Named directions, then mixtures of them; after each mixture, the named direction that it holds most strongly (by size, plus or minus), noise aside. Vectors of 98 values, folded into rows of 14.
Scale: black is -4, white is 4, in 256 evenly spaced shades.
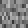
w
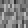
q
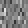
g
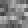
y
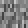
q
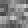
y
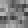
y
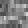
y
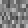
w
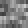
y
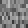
w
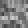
y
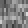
y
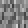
q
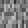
q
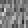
q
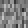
q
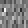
g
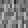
q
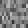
w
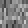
g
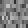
w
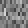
g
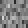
w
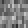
q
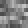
y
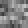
y
